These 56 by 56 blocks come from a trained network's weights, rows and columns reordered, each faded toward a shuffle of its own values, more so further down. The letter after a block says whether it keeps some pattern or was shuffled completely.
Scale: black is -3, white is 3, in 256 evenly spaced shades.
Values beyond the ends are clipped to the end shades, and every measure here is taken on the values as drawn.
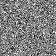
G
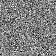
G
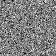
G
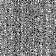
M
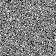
G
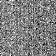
M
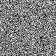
G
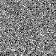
M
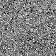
G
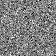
G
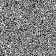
G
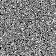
G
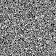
G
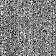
M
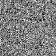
M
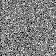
G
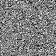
G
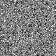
G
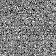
M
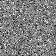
G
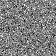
G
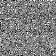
M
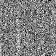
M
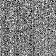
M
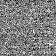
M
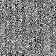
M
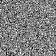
M
